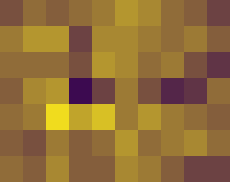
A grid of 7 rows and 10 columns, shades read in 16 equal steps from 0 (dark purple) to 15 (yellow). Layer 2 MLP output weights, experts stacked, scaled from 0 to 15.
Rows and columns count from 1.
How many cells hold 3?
2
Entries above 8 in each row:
2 4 2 2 4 2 2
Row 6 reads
6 5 8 6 7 10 7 8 9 7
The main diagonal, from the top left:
5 10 7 0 13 10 8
